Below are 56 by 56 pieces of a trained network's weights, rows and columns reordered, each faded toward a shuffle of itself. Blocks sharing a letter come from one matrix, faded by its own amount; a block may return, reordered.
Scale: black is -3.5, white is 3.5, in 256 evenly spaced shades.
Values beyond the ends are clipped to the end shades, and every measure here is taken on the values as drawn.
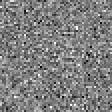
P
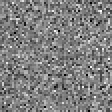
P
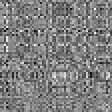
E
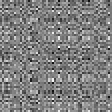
E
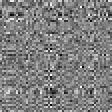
E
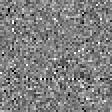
P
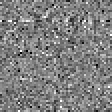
P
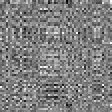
E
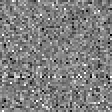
P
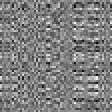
E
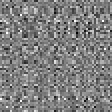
E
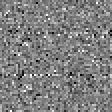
P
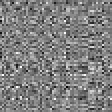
E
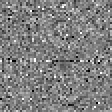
P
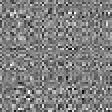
E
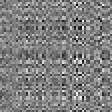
E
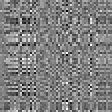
E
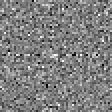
P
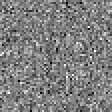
P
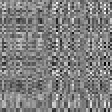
E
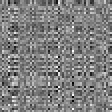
E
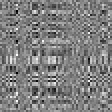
E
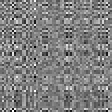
E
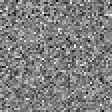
P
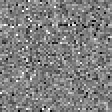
P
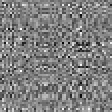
E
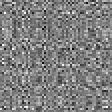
E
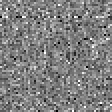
P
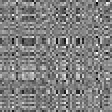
E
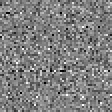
P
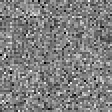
P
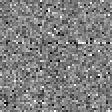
P
